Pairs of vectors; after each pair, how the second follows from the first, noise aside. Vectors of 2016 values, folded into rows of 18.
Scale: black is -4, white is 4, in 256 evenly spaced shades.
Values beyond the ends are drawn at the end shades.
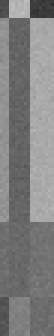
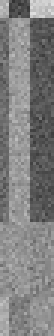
negated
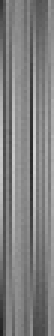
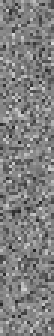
shuffled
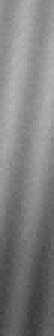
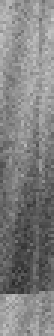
wrapped around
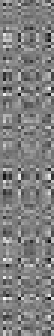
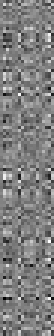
negated
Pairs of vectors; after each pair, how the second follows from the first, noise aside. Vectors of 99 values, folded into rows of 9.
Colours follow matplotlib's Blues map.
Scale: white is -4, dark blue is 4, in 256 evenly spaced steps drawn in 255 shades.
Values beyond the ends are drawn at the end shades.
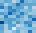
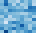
shuffled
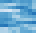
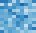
shuffled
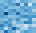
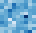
shuffled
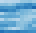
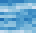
negated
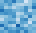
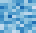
shuffled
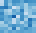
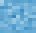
shrunk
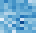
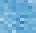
shrunk
